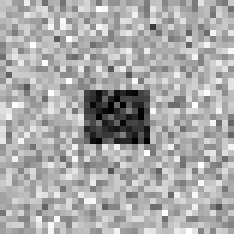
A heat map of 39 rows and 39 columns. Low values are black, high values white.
The centre is the ninth with the lowest average. The values are skewed, with a long tail toward low values. There is no overall slope. No regular stripes run through it. An odd patch, lower than its surroundings, sits in the centre.
